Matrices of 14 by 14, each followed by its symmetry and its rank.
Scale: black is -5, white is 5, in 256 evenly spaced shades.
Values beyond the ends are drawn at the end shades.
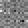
neither, rank three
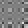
symmetric, rank one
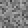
neither, full rank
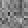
neither, rank three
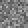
neither, full rank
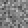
antisymmetric, full rank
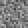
antisymmetric, full rank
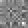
symmetric, rank three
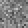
neither, full rank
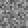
antisymmetric, full rank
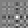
symmetric, rank one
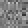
neither, rank three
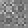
symmetric, rank three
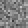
neither, full rank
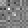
symmetric, rank three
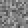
antisymmetric, full rank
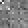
symmetric, rank three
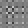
symmetric, rank one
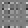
symmetric, rank one
